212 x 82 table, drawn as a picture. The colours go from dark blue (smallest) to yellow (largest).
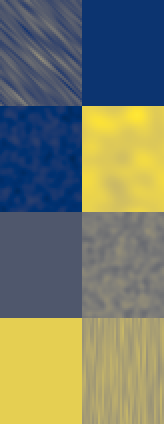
It is made of 4 by 2 panels. Panel 1,1: low, slanting down to the right. Panel 1,2: very low, flat. Panel 2,1: very low, blotchy, faint in contrast. Panel 2,2: very high, smooth, faint in contrast. Panel 3,1: low, flat. Panel 3,2: middling, blotchy, faint in contrast. Panel 4,1: very high, flat. Panel 4,2: high, streaked downward, faint in contrast.
